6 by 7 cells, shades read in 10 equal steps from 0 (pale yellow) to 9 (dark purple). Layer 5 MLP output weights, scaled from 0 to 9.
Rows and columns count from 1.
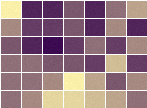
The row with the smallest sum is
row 6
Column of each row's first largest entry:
2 5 3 5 6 1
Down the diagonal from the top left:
0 7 9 6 3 3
